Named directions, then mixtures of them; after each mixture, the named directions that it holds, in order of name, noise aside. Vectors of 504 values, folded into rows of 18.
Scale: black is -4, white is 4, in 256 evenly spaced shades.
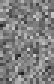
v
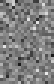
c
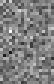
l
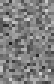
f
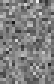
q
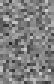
f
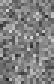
l, v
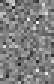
c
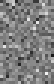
c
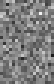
c, q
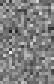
l, q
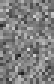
v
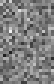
l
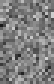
v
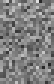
f, q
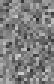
f, v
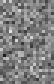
l, q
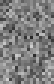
l, v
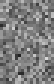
v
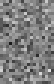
f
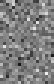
c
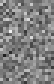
f, l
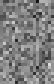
q, v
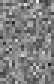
q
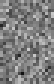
v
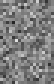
l, q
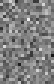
c, l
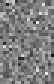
c, q
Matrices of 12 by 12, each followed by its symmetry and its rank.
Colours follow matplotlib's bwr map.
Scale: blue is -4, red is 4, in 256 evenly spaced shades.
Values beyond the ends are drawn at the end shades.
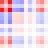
symmetric, rank one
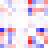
antisymmetric, rank two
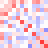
symmetric, full rank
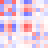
symmetric, rank two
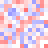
symmetric, full rank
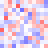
neither, full rank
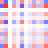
symmetric, rank one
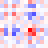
symmetric, rank two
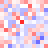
symmetric, full rank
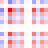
symmetric, rank one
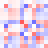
symmetric, rank two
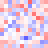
neither, full rank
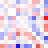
antisymmetric, rank two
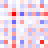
symmetric, rank two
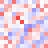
symmetric, full rank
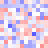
neither, full rank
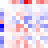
antisymmetric, rank two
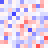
symmetric, full rank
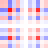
symmetric, rank one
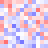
neither, full rank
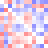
antisymmetric, rank two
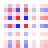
symmetric, rank one
